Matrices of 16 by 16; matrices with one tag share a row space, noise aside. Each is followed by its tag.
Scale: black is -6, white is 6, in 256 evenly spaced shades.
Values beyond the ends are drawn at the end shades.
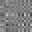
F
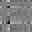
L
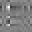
L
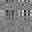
F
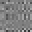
F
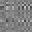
F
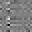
L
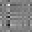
L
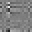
L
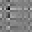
L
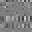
F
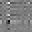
L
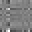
L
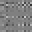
F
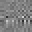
F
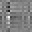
L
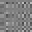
F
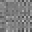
F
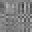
F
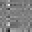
L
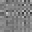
F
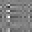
L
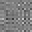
F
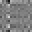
L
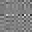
F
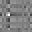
L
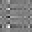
L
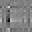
L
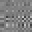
F
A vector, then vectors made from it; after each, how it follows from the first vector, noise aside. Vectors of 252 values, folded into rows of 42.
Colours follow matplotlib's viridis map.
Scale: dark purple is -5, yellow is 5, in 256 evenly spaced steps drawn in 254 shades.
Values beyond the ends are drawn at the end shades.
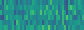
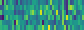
scaled up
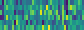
scaled up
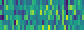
scaled up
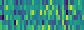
scaled up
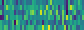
scaled up
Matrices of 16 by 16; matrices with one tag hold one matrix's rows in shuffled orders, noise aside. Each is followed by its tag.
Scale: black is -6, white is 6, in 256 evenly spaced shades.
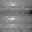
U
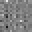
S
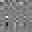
S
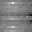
U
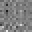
S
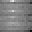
U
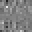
S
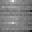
U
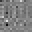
S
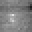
U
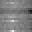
U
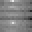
U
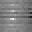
U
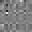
S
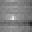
U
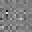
S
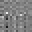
S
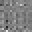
S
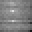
U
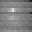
U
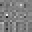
S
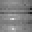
U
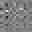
S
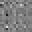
S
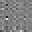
S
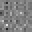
S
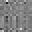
S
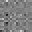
S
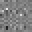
S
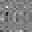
S
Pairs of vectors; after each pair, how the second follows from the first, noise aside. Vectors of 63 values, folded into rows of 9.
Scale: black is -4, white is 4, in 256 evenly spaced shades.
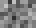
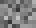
shuffled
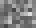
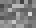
shuffled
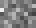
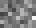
reversed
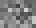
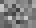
reversed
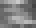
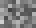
shuffled
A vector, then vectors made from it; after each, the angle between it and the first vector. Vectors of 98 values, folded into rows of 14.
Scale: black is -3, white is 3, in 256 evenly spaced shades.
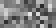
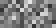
partly opposed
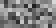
partly aligned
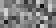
nearly parallel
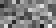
partly opposed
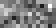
nearly parallel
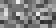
partly aligned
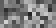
nearly opposite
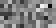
partly opposed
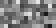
partly aligned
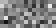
partly aligned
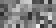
partly opposed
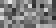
orthogonal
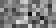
partly opposed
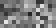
nearly opposite
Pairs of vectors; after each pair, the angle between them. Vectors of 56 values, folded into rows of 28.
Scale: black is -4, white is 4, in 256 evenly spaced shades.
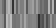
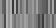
nearly parallel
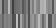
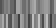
partly aligned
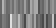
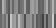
nearly parallel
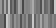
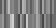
orthogonal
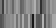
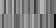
partly opposed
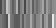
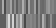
orthogonal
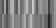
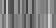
nearly opposite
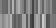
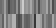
orthogonal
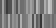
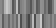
nearly opposite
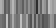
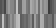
partly opposed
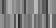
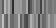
orthogonal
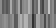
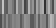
orthogonal
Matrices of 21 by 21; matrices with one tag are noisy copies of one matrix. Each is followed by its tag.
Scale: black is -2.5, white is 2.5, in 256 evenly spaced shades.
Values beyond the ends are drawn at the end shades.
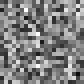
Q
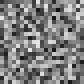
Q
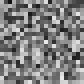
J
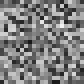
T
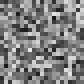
Q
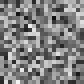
Q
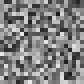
J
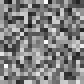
J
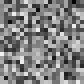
J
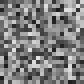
Q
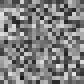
T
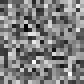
Q
